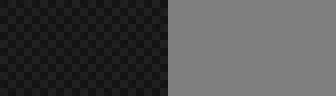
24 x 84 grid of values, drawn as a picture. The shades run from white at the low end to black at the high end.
It is made of 1 by 2 panels. Panel 1,1: very high, checkered, faint in contrast. Panel 1,2: middling, flat.
